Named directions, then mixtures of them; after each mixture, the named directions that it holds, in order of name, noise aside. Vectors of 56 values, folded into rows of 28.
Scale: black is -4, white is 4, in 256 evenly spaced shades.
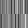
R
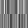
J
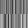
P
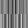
J, P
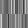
P, R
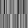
J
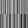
P, R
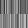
J, P, R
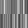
J, R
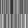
P, R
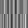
J, P, R
